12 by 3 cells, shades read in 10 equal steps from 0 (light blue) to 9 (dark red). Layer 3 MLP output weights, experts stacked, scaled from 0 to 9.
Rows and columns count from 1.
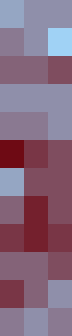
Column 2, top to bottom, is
3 3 5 3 4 7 6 8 8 5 5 3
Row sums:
8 7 16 9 11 22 14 19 22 16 15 11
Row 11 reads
7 5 3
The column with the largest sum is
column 2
